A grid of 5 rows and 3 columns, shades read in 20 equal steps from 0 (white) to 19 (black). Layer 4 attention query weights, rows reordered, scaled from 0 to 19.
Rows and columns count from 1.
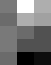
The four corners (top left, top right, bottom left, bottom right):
10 6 11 18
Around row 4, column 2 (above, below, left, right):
11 19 10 13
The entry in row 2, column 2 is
6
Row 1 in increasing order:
0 6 10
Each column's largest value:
11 19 18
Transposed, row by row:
10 11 10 10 11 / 0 6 11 13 19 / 6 7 13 13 18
